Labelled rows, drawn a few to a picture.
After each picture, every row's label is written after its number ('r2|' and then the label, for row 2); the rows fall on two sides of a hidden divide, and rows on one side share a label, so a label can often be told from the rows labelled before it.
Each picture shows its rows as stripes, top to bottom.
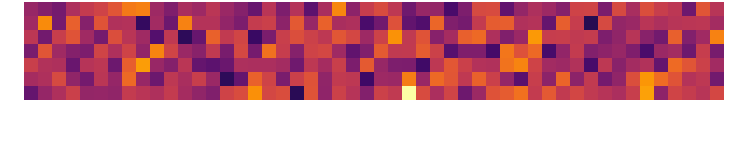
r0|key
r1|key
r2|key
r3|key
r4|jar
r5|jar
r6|jar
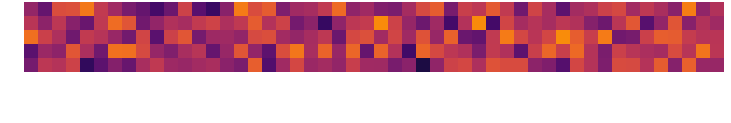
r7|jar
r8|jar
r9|jar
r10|key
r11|jar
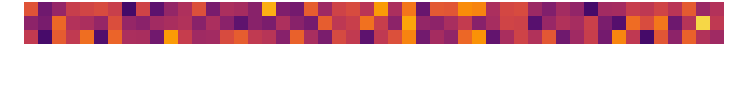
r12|jar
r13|jar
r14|jar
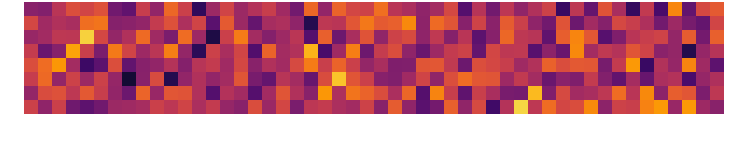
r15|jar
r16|jar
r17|jar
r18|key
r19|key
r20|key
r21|jar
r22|jar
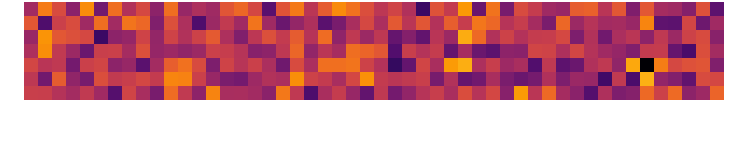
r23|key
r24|jar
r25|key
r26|key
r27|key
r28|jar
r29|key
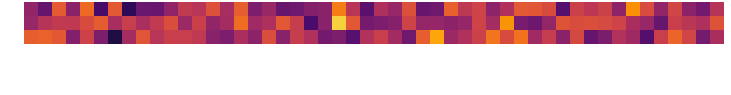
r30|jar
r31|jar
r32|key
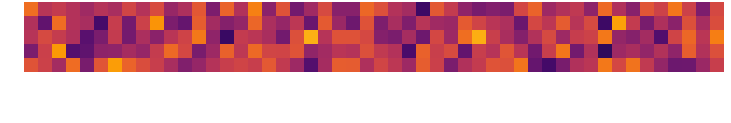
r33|jar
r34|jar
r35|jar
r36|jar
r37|key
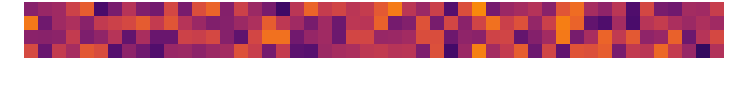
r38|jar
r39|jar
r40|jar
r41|jar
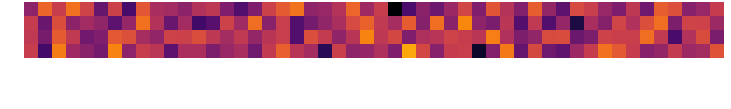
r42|key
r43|jar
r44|jar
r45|jar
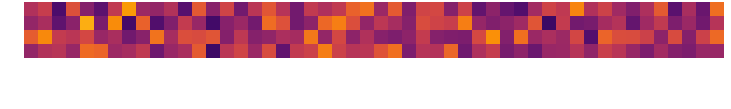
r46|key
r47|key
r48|key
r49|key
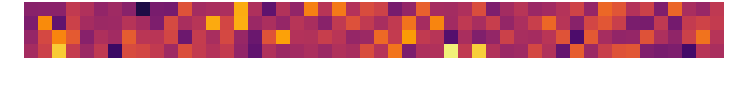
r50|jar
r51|key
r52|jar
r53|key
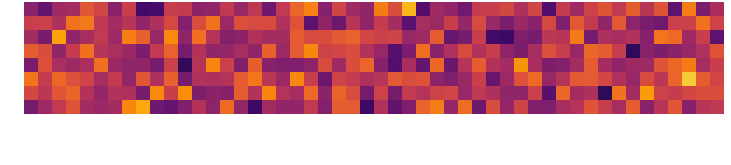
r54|jar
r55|key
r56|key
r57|key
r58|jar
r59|jar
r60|jar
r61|key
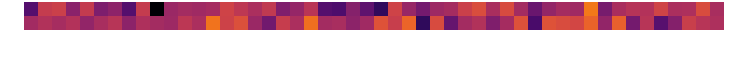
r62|jar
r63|jar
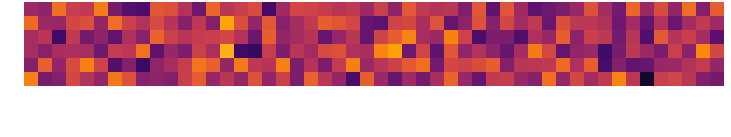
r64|jar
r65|key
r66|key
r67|key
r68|key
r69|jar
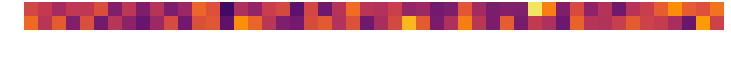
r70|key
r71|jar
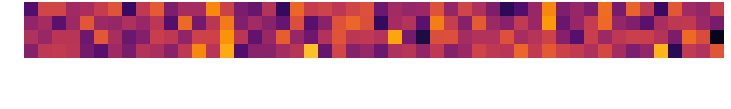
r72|key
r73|key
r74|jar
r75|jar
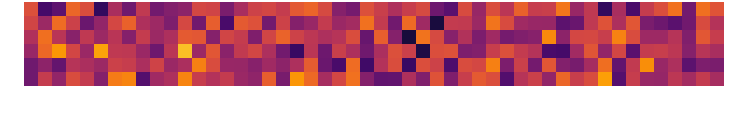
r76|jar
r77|jar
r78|key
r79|jar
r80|key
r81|key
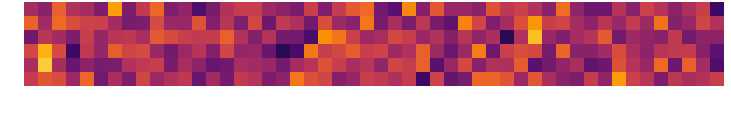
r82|jar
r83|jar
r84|key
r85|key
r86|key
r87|jar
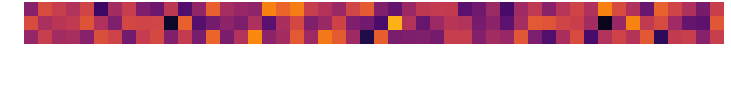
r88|key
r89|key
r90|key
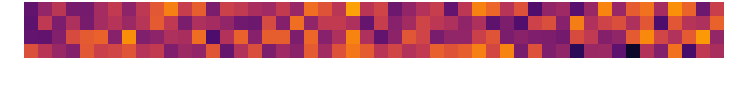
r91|jar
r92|key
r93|jar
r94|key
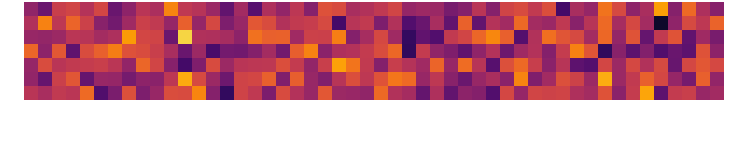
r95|jar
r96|key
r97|key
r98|key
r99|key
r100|jar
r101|jar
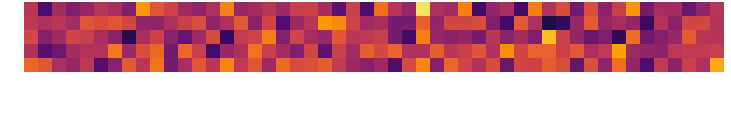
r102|key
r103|key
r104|key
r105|jar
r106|key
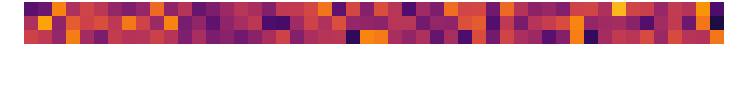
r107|jar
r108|key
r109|jar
